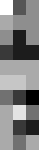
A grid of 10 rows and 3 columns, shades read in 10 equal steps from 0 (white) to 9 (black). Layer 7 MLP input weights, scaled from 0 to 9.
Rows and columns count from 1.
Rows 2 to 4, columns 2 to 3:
4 4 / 8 4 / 8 8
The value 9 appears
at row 7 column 3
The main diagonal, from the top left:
0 4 4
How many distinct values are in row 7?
3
